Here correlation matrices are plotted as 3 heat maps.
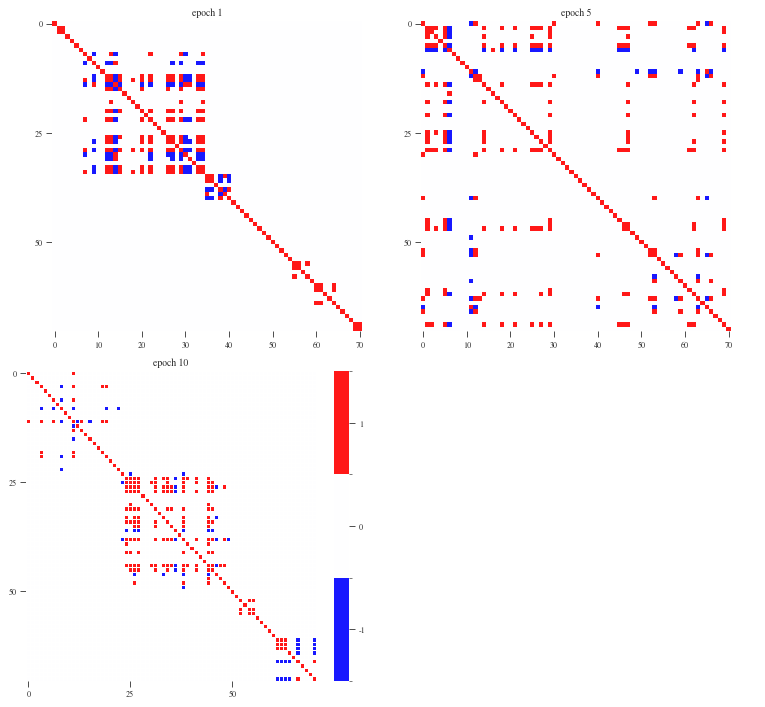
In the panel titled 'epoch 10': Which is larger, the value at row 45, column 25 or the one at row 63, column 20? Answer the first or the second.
the first
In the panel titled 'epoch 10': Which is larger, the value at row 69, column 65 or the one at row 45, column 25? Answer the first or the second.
the second
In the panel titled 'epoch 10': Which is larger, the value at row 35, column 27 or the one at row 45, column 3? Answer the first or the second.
the first
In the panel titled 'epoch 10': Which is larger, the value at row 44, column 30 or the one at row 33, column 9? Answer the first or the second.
the first
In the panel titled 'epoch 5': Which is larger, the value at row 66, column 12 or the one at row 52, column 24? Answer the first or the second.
the first
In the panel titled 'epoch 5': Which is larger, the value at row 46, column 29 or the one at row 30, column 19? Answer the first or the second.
the first
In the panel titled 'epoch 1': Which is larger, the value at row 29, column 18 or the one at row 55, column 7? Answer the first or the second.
the first
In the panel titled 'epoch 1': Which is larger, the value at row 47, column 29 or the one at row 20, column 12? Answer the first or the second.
the second
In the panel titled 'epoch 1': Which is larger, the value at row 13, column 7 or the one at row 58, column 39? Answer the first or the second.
the first
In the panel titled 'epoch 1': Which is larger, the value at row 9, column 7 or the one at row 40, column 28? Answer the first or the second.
the second
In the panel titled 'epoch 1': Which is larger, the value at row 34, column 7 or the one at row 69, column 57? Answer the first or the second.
the first
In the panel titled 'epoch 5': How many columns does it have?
71
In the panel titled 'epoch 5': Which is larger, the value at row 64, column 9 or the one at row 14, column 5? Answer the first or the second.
the second
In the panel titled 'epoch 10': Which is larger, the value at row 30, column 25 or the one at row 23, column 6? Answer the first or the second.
the first
